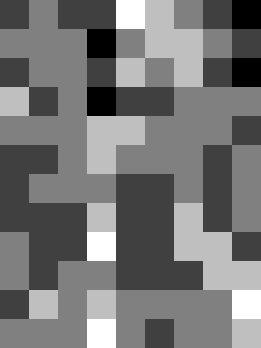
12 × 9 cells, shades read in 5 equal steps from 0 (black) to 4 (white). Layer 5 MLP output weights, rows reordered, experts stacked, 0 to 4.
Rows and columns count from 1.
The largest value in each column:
3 3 2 4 4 3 3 3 4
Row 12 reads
2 2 2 4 2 1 2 2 3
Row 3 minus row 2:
-1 0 0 1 1 -1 0 -1 -1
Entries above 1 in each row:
4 7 5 5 8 6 5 3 4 5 8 8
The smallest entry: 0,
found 4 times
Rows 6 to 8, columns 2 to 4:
1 2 3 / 2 2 2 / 1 1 3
